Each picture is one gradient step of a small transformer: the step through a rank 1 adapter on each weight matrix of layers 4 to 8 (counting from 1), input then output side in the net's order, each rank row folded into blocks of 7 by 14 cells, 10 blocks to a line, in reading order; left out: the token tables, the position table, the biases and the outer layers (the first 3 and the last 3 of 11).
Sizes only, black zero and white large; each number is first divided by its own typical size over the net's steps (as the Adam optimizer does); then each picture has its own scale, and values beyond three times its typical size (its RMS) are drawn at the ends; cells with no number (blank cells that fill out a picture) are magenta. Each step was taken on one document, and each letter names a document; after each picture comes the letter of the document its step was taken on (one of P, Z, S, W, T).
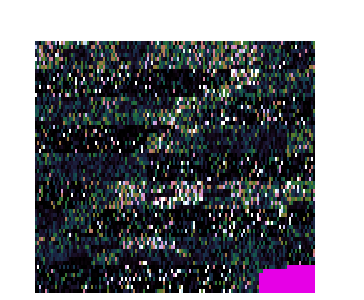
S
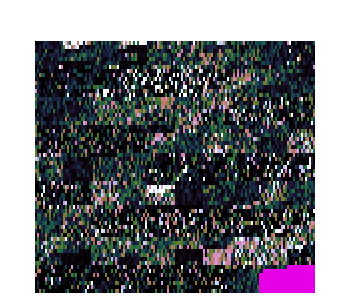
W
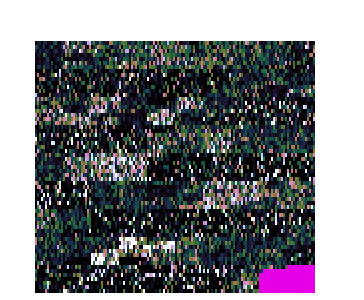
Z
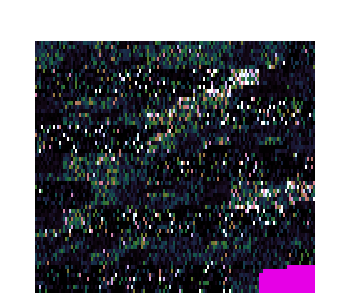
S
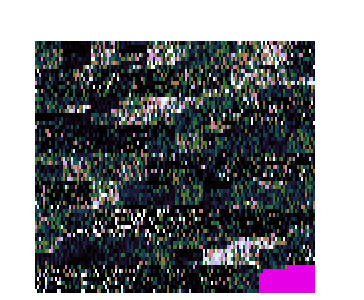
W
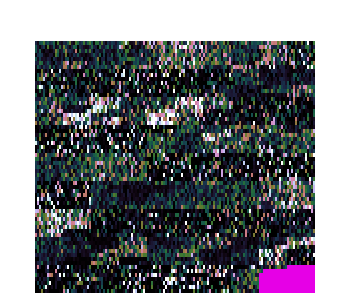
Z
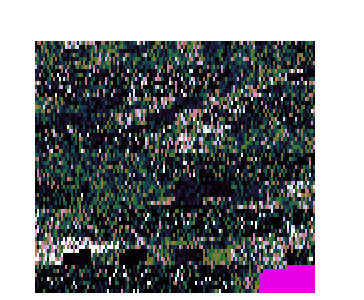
W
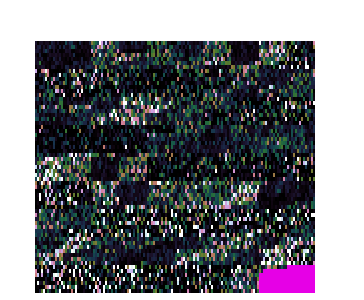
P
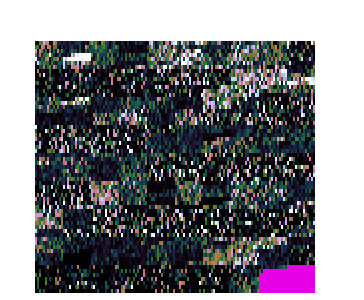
W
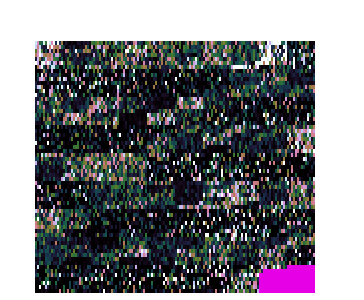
Z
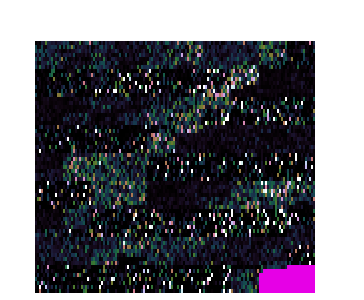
S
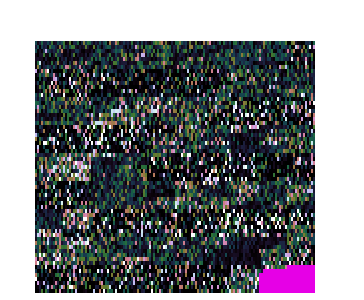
P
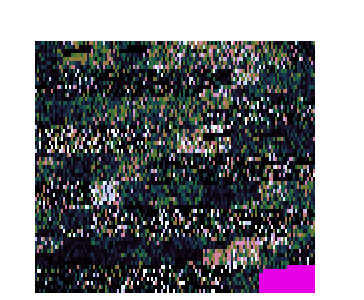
W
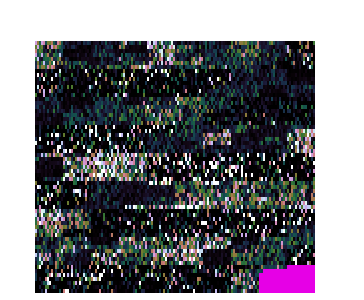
Z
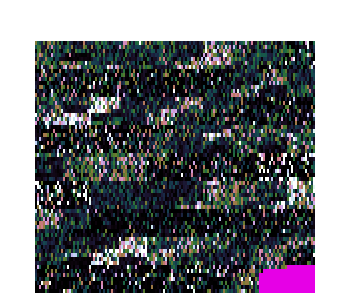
Z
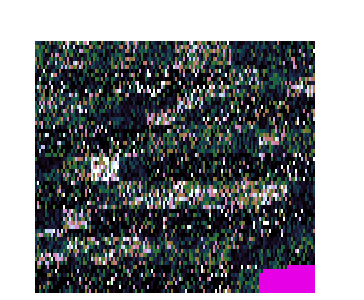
Z
